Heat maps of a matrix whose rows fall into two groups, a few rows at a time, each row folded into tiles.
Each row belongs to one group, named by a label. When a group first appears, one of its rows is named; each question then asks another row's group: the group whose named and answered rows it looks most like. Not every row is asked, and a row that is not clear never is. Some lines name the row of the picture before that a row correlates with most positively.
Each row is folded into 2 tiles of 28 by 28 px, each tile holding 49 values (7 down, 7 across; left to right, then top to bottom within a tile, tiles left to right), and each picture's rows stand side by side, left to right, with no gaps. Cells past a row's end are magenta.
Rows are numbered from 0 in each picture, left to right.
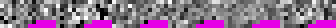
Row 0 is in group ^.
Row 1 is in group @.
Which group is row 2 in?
^
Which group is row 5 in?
@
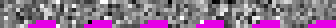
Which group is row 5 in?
@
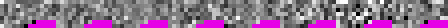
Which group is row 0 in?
^
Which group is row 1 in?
@
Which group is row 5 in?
@
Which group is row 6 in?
@
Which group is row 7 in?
^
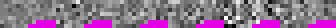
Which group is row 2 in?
@
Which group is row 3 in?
@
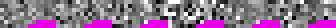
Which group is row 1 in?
^
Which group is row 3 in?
@
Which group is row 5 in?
^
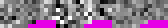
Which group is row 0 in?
^
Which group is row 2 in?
^
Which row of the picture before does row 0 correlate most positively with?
5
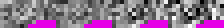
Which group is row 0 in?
@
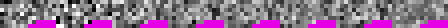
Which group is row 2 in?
@
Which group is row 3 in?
@
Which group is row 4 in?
@
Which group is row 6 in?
@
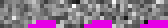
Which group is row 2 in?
^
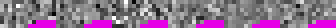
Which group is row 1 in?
@
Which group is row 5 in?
^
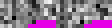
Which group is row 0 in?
^
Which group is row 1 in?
@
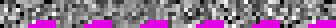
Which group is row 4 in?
^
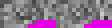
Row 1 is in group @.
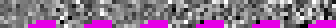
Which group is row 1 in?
^
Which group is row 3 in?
^
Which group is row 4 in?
^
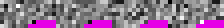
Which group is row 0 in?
^
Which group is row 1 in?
^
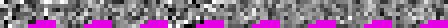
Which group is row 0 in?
^
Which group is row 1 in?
@
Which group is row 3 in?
^
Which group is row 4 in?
@
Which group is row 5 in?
@
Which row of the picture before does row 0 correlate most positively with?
1
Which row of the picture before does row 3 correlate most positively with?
1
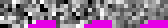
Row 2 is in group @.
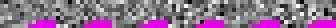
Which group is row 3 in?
^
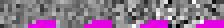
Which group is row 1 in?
@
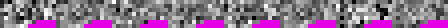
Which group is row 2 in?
^
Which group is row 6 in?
@
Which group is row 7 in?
@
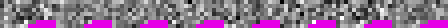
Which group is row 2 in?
@
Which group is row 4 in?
^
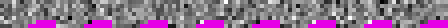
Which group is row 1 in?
^
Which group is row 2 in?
@
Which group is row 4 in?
^
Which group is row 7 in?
^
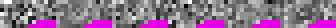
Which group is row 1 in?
@
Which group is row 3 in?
^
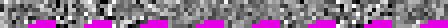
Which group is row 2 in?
^
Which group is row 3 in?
@
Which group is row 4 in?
^
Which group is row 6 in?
^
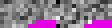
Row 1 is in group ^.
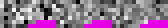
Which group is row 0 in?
@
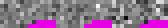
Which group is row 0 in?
^
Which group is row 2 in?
^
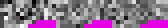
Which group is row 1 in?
@
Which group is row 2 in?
^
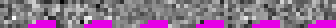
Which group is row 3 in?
^
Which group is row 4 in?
@
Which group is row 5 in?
@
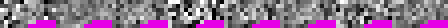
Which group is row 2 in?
@
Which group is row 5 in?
@
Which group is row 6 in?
@
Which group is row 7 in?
@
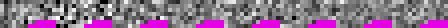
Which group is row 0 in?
@
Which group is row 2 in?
^
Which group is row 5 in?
^
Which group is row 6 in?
@
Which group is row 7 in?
@
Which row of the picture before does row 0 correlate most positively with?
2
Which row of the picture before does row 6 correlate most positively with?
6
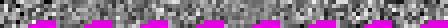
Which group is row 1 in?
@
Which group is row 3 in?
@
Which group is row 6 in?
@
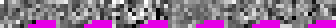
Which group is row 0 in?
^
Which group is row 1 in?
@
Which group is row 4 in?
@
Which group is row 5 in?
^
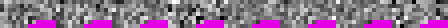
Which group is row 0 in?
@
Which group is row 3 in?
@
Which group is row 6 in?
^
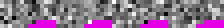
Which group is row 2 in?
^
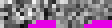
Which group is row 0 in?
@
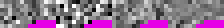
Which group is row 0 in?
^
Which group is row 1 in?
^
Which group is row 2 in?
@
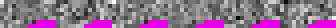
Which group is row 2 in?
^
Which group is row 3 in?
@
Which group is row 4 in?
^
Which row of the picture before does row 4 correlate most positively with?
0
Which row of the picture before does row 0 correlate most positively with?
0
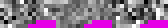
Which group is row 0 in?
^
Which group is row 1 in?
@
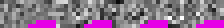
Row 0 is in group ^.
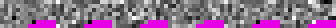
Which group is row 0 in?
^
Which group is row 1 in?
^
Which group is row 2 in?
@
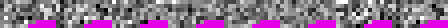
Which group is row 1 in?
@
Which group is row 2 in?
^
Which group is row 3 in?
@
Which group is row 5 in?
^
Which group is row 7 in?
@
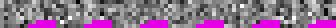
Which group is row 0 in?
@
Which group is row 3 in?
^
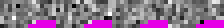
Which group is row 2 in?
@
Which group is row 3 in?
^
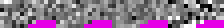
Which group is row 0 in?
@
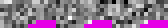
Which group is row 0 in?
@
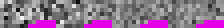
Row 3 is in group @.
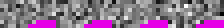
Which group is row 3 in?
^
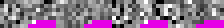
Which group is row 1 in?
@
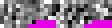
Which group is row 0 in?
^
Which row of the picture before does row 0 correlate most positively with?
3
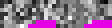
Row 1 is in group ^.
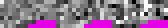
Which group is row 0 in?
^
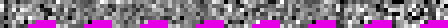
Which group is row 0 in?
@
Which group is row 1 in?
^
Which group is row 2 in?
@
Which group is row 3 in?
^
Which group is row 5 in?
^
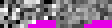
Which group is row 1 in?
@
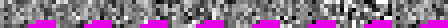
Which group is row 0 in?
@
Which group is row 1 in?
@
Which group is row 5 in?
^
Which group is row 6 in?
^
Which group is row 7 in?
@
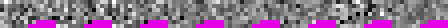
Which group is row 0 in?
@
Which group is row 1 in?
^
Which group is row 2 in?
^
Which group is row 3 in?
^
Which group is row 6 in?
^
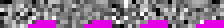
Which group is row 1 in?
^
